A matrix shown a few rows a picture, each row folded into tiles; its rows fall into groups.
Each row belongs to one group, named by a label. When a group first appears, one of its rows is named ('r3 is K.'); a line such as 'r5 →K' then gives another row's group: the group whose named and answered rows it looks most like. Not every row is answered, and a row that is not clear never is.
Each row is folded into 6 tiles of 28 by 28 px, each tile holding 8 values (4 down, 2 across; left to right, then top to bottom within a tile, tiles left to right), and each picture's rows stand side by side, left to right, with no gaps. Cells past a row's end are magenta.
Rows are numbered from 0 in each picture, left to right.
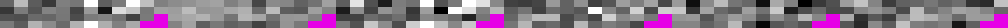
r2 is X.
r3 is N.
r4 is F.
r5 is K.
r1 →F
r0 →X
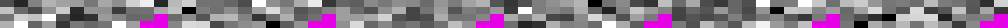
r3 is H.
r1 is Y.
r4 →X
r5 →K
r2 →N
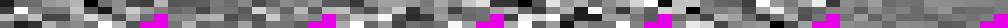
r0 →H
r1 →N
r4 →Y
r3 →N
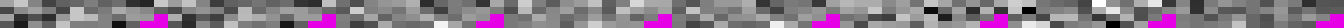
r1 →K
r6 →Y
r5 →K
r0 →K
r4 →H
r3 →X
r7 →F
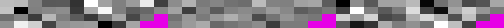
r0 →Y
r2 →H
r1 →Y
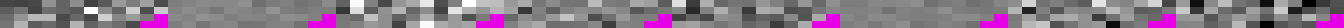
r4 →Y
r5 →F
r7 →F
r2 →X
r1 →F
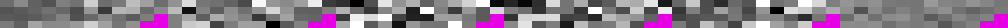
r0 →X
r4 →X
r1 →Y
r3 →N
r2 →N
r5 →Y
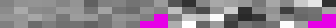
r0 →F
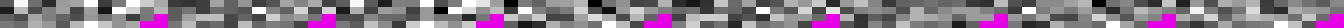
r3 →H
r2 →X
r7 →H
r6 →H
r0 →X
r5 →K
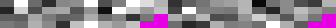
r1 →H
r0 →X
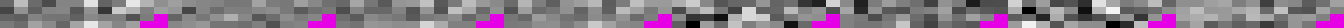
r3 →X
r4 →K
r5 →F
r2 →X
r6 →Y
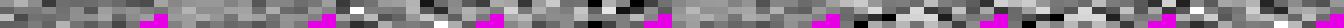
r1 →F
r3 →F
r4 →F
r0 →K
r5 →K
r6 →K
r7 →H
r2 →H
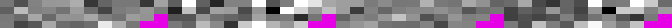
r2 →Y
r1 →X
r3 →X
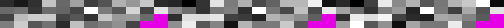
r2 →N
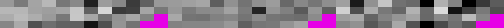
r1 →K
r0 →F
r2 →F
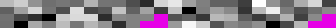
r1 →Y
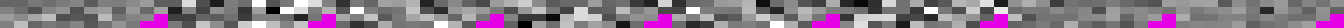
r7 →K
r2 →H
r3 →K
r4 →H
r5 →N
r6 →K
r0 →N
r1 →X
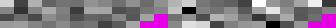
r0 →Y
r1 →Y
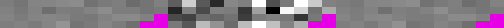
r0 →F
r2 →F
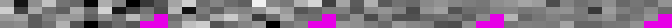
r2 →Y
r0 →F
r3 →K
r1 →Y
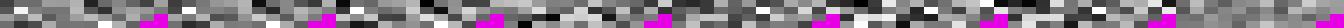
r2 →H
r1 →H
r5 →N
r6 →N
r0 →H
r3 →K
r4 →N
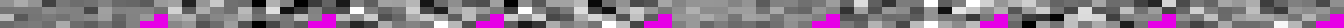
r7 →H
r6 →K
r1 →F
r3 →H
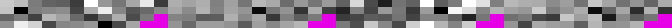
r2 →X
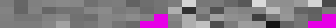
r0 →F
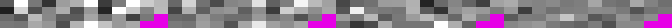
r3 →Y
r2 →H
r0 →X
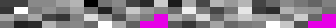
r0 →H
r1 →H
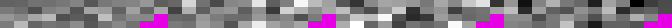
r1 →X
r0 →N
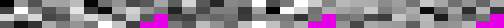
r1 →X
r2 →K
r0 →H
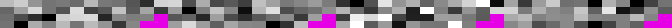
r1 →Y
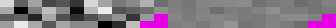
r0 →Y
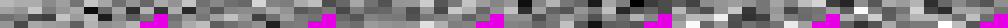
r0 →K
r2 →X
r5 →H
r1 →Y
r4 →N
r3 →F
